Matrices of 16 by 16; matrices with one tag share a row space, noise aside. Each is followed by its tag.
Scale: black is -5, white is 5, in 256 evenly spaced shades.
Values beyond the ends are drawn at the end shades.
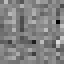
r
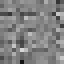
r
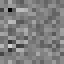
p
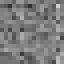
r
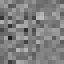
p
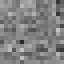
r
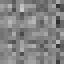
r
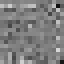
r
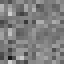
p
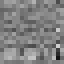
r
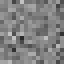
r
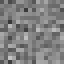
p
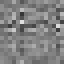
r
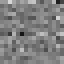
r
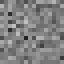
p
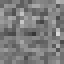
r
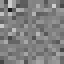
p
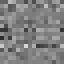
p
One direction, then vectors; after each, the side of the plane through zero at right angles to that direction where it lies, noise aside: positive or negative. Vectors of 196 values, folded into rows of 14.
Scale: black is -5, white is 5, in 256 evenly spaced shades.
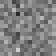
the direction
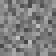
negative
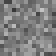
negative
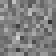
negative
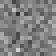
positive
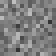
negative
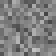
negative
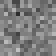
positive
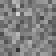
negative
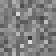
negative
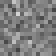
negative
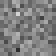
negative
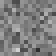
positive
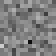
positive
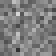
negative
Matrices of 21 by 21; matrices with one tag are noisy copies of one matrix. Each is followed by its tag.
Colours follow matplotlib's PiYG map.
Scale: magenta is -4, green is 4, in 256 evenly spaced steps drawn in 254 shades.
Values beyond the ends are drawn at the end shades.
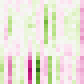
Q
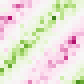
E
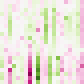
Q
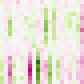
Q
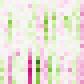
Q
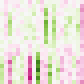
Q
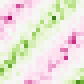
E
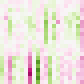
Q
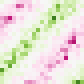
E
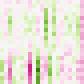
Q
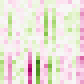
Q
